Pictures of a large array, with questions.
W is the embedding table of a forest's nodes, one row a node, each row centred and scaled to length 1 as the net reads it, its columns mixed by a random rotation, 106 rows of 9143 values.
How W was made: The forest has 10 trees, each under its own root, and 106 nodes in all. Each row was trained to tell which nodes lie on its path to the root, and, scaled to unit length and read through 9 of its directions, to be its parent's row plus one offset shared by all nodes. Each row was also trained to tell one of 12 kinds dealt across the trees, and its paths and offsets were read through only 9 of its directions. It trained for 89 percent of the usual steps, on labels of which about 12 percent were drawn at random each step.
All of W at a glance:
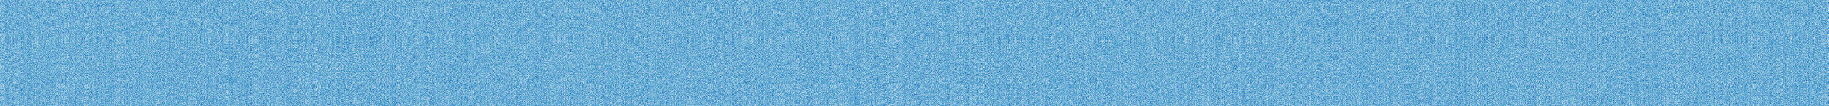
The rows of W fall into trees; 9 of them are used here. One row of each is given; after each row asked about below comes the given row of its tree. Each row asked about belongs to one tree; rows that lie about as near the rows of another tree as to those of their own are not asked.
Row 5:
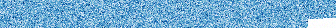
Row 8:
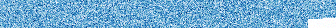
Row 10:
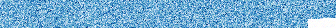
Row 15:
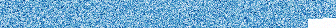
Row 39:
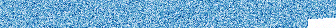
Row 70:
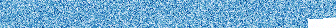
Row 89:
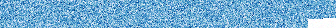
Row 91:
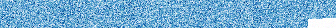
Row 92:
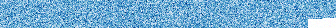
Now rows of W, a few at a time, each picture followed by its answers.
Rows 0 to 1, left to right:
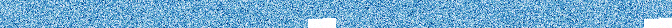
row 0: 10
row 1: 39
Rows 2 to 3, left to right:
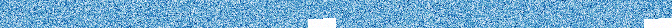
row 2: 89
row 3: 92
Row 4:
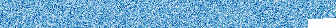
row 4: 15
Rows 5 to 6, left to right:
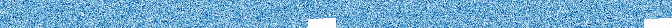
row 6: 91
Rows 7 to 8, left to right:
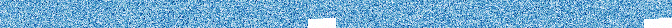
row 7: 39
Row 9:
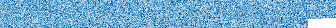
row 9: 10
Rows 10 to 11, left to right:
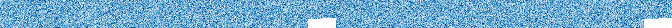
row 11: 10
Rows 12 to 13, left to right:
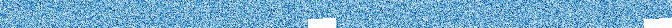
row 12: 39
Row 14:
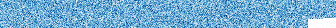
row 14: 5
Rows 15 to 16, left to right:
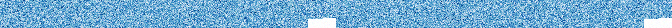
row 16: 15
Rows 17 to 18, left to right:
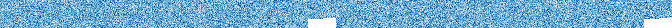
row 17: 70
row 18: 70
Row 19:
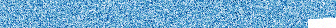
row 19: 8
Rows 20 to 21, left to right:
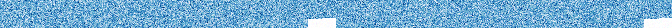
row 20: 5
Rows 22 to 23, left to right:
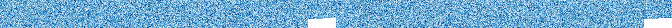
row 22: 70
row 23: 10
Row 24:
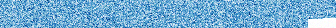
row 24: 8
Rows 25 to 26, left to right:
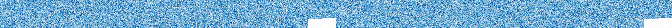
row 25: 10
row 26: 5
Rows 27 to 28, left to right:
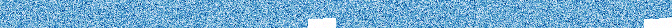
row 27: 91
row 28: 70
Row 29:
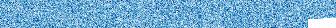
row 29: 8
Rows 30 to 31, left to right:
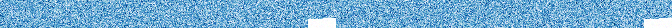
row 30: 15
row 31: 70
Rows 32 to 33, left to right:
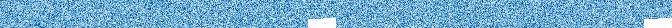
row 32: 70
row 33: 92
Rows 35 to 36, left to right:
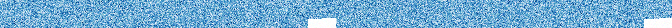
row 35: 10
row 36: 39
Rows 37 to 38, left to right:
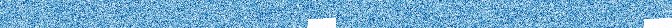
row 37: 5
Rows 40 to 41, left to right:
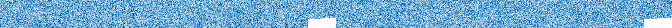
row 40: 91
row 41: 5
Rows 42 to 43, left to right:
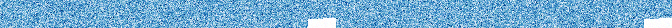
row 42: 39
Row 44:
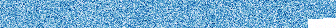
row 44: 89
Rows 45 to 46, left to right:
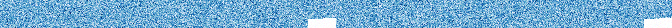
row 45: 15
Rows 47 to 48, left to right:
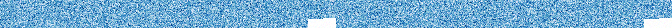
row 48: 89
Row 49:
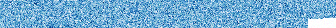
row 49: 39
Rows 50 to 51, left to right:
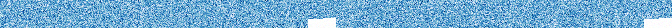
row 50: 70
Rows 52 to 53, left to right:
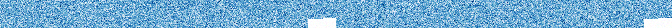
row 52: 89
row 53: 15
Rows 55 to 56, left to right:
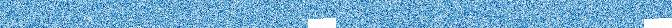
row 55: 89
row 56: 5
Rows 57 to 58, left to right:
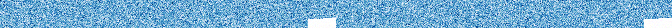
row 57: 5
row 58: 92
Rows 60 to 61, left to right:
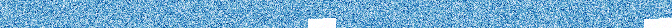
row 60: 10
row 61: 8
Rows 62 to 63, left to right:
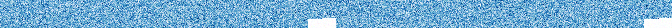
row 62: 15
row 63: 89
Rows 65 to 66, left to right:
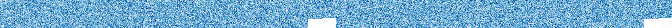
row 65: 10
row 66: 5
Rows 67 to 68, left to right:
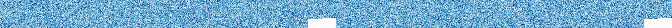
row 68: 15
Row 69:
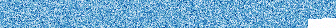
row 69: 15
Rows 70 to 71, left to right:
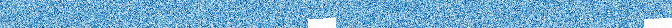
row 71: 39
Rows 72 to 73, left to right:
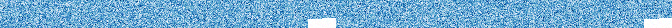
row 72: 15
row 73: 89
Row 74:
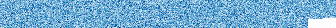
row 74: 91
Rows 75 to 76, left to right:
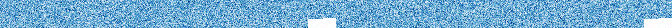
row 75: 89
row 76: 15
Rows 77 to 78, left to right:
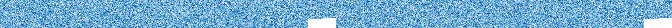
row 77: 15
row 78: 5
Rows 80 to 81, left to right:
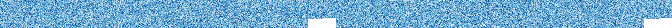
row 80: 5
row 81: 89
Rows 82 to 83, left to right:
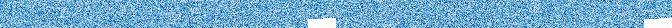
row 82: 89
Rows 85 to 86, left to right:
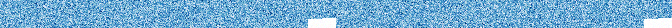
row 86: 10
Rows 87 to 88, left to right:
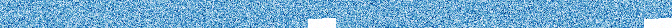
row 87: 10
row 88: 39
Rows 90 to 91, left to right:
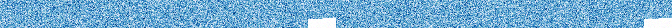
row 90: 39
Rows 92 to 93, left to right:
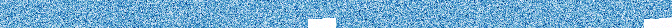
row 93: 70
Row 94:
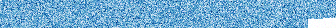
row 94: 39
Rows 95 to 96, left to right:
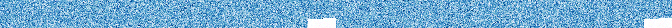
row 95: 89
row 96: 91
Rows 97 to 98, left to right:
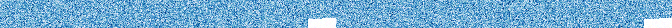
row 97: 91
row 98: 39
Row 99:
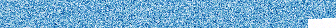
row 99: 91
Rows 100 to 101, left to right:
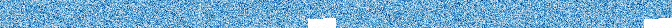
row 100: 89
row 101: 92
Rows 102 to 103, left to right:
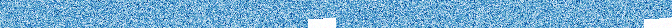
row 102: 70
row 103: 70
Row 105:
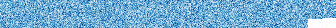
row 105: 15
